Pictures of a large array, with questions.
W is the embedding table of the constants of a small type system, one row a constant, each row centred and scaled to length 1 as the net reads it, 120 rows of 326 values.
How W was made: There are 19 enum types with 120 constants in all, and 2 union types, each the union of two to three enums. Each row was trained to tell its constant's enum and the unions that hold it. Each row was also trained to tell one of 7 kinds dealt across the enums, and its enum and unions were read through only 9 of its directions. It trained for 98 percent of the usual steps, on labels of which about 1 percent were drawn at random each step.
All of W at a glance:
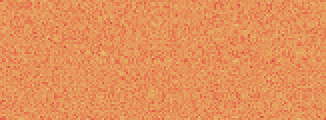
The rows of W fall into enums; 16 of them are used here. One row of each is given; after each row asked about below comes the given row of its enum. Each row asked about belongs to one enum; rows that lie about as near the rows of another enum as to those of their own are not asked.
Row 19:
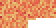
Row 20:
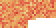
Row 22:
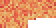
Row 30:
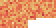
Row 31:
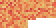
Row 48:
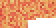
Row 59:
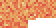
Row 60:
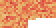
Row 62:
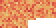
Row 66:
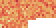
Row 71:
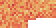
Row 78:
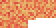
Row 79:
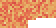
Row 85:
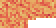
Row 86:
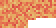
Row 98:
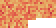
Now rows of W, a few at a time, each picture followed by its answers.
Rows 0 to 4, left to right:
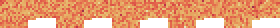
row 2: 60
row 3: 62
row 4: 22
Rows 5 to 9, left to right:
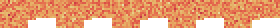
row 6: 85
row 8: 62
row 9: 20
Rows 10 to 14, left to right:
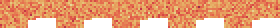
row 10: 98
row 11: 78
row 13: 98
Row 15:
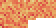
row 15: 59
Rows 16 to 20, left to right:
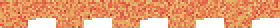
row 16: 60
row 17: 59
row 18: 79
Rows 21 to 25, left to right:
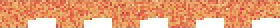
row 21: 22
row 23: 98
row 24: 78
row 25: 22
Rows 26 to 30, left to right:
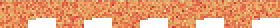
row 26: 60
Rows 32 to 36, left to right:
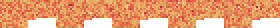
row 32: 31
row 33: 71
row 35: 22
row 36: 48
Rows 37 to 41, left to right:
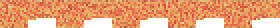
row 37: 85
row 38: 86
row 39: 86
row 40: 59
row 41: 48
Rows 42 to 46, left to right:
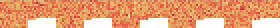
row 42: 20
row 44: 66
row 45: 85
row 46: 22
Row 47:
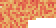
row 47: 19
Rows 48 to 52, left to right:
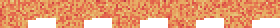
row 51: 66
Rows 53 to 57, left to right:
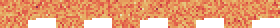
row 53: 60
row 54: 62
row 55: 66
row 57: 86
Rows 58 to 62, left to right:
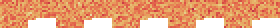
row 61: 78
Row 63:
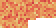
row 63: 79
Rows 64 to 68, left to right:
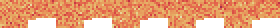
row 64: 59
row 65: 48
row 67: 85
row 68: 22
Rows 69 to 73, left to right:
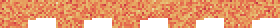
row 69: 78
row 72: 20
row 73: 19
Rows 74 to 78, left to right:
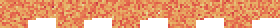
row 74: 85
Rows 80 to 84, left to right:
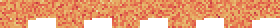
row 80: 20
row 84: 60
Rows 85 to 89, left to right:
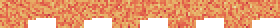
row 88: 66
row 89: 19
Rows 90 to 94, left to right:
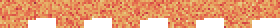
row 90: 98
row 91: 86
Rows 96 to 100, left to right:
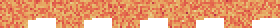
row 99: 60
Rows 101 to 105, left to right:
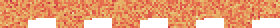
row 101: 59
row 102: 62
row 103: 19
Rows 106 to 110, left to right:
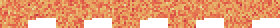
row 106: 48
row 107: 85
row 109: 98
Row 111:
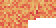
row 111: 30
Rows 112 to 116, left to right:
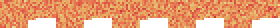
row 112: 59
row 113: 19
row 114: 86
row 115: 79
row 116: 19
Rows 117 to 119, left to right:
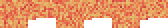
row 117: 98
